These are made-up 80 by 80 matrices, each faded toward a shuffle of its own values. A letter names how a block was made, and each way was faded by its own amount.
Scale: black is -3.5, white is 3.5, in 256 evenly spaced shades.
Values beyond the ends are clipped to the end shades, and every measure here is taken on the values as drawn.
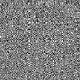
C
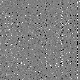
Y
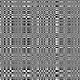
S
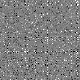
Y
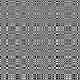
S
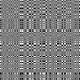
S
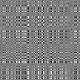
S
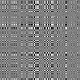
S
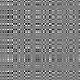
S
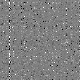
Y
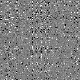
Y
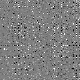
Y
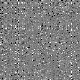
Y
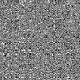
C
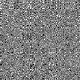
C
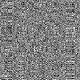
C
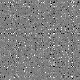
Y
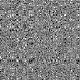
C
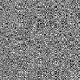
C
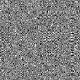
C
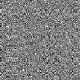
C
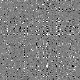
Y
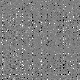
Y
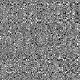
C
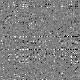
Y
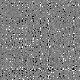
Y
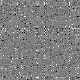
Y
